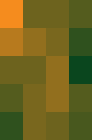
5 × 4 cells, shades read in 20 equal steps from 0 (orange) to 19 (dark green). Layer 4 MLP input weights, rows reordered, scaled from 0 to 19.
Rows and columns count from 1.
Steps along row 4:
down down up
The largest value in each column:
16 11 11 19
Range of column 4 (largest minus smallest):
6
